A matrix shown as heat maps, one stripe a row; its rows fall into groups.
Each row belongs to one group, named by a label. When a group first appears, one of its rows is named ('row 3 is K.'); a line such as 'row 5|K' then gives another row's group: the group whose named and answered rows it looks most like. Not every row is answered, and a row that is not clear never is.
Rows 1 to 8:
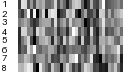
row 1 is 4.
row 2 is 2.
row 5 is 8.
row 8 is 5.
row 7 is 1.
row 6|2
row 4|4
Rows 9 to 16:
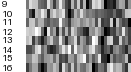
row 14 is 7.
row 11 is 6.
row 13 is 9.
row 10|2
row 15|1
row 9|5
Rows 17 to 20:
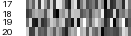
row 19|9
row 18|5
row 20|1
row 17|2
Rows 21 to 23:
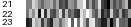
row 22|6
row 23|7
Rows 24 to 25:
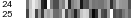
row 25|4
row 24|5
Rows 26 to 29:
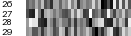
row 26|7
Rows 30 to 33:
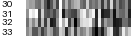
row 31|6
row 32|6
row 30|6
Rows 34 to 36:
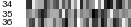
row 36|1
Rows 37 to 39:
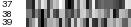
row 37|2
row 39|8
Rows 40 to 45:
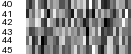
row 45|9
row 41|2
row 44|9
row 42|5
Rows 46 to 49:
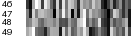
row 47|7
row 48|1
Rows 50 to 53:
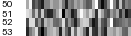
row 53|8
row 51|6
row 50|9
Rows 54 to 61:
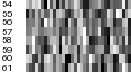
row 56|1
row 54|5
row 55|2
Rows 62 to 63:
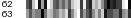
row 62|5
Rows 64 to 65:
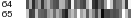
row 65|1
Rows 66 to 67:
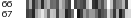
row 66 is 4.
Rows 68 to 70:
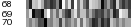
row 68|7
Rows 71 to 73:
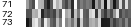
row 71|2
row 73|7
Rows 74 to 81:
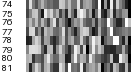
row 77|4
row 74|6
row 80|9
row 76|2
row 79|5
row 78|7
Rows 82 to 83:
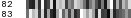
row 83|6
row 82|2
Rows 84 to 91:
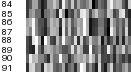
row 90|6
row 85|9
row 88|7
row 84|8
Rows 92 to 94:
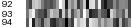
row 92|7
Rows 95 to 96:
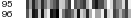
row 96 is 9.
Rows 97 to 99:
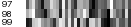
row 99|7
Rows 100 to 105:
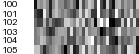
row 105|9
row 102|7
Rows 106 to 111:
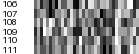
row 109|2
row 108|2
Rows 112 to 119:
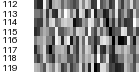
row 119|5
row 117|8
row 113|2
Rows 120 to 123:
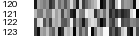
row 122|4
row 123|7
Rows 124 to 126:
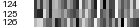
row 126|6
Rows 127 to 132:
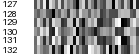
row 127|2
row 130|5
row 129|4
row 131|4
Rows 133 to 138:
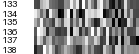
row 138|2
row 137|6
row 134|6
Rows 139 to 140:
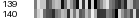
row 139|5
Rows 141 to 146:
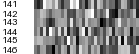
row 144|2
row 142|1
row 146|8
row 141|7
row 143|8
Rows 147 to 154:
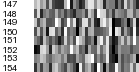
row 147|6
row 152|7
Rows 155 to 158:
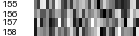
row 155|5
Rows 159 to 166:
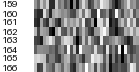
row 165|6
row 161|7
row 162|5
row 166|1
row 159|5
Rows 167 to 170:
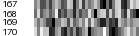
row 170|5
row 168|9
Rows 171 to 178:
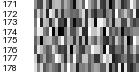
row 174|6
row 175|2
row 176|6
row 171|1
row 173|9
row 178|6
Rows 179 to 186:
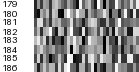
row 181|4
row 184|6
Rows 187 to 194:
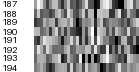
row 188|9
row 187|5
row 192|6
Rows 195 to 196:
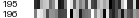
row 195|7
